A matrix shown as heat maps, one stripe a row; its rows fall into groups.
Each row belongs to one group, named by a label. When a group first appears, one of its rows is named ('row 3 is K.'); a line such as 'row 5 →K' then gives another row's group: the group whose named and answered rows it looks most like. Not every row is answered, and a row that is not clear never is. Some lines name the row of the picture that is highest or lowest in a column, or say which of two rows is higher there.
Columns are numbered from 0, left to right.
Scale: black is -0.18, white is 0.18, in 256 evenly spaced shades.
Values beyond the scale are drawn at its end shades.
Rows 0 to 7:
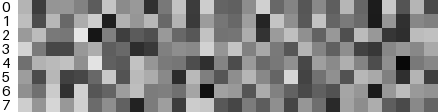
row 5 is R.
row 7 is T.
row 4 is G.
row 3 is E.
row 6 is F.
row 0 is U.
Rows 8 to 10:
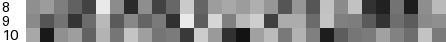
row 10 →R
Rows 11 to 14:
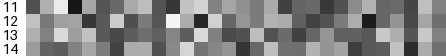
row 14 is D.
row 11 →F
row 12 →U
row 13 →T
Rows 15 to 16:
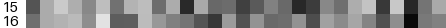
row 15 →G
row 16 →G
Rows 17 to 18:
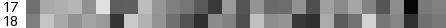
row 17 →G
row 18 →G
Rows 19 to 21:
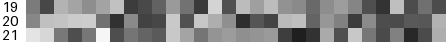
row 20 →T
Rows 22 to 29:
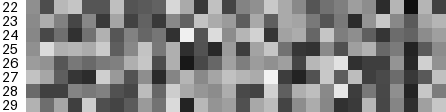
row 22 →U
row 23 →T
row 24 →E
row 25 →G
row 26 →D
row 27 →E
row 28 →D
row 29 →T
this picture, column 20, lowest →25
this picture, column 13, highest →24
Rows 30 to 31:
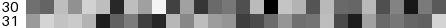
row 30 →G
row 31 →T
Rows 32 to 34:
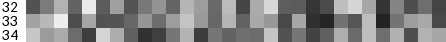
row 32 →F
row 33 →F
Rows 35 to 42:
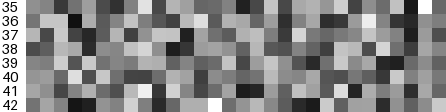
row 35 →D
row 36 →F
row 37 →R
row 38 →R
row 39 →F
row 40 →U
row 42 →E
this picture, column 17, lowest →38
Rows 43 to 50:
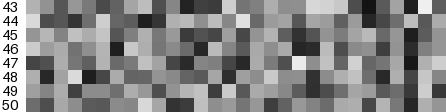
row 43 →D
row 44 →E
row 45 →G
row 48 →U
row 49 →F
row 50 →R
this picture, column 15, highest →44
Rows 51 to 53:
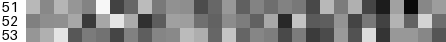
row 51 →G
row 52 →U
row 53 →F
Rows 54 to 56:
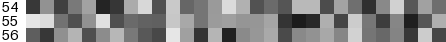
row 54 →D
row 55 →E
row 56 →U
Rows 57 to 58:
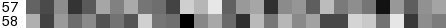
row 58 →R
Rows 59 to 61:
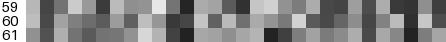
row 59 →R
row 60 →R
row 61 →R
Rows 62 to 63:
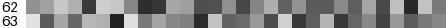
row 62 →U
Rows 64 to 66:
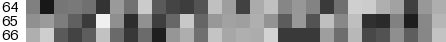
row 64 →R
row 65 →E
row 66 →E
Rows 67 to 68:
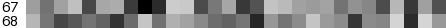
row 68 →D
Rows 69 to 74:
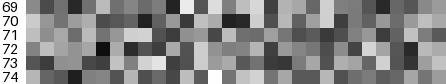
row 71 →F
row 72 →T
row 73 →R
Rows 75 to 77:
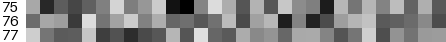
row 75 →R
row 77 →T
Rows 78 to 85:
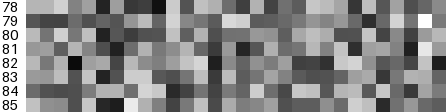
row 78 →T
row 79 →D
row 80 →T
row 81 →D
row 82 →F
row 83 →F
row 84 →R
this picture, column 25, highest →84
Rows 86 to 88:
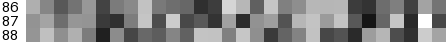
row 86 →D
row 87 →D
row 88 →T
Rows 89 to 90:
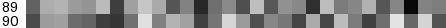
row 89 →G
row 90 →D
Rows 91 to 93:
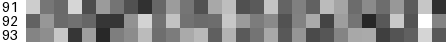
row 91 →U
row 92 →D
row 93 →F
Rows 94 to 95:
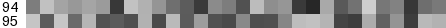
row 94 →G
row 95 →T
